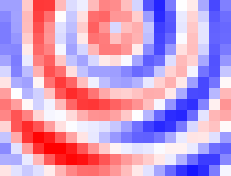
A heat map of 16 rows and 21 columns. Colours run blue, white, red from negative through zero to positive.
Average level on the scale: 50%. Odd rows or columns: none. Ninth with the highest average: bottom left. Rings: centred on the top middle.
